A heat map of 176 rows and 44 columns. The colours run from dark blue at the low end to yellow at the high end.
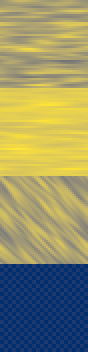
The table splits into 4 rows of 1 panel. Panel 1,1: high, streaked across. Panel 2,1: very high, streaked across, faint in contrast. Panel 3,1: high, slanting down to the right. Panel 4,1: very low, checkered, faint in contrast.
